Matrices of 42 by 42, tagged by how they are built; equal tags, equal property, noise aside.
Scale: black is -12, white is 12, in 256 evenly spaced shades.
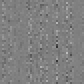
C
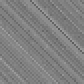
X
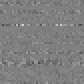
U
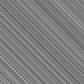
X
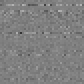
U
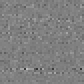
U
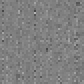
C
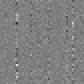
C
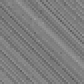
X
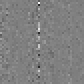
C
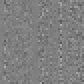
C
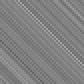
X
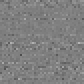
U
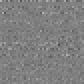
U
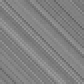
X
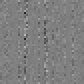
C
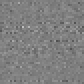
U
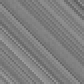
X
